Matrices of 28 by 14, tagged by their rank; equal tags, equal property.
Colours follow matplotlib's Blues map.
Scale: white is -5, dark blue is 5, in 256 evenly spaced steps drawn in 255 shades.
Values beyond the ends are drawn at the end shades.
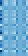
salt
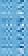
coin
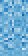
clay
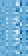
coin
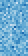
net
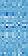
clay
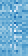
clay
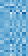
coin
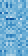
clay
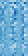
clay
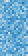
net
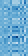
coin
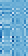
coin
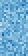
net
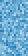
net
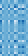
salt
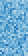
net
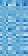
coin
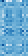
coin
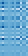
salt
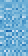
clay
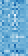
clay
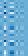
salt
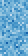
net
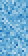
net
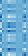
salt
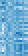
clay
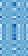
salt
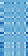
salt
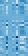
coin
